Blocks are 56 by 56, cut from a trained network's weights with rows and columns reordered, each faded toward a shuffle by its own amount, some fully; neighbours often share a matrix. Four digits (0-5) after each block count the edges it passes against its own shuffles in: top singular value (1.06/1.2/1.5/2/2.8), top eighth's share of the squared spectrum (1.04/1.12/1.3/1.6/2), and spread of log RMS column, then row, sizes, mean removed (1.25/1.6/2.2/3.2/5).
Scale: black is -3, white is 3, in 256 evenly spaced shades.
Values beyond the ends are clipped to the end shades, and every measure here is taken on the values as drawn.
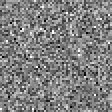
1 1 0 0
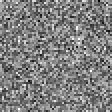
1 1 0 0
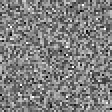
0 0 0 0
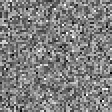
0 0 0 0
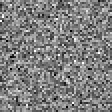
0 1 0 0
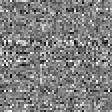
4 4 1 3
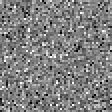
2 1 0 0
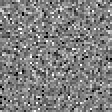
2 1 0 0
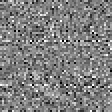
3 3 1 2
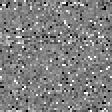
2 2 0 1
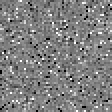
0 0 0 0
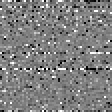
3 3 0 2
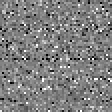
3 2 0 2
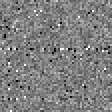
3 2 0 1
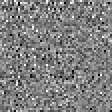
3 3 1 1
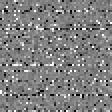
3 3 0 3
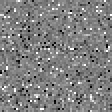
1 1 0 0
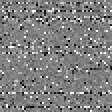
3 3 0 3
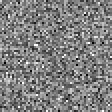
2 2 0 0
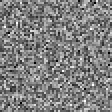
0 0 0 0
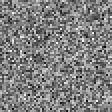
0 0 0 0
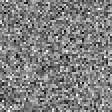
2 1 0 0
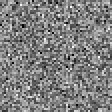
0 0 0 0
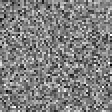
3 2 0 1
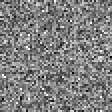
1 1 0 0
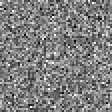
1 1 0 0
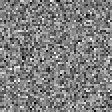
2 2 0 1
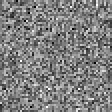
1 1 0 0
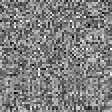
4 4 1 2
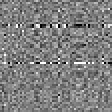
4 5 2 3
